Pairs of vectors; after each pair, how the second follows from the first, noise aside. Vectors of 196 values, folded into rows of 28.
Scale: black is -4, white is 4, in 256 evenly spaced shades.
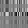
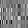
wrapped around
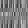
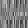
reversed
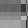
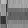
wrapped around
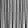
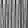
reversed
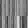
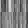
reversed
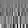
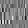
wrapped around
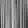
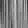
reversed
